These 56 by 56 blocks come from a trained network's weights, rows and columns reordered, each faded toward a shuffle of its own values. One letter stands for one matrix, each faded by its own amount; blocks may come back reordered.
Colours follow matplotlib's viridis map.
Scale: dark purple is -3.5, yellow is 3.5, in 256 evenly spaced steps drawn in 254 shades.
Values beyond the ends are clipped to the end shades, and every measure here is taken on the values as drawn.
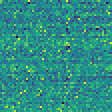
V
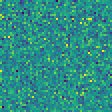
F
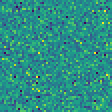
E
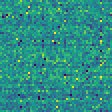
V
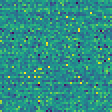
V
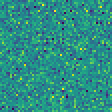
E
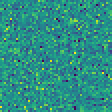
E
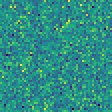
F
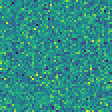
F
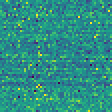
V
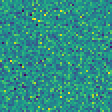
F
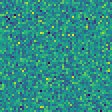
F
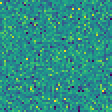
E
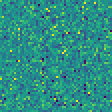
E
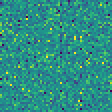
E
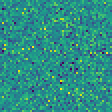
E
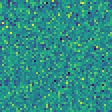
F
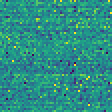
V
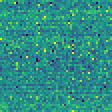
V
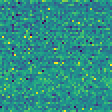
V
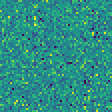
E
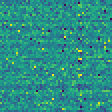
V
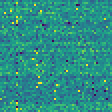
V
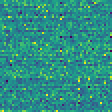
V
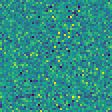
E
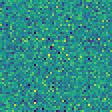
E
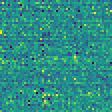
V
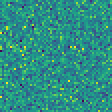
F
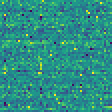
V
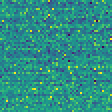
V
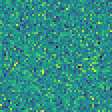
F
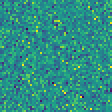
F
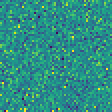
F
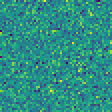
F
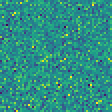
F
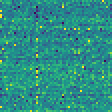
V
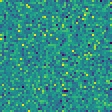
E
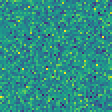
F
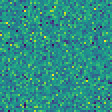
E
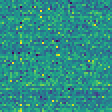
V
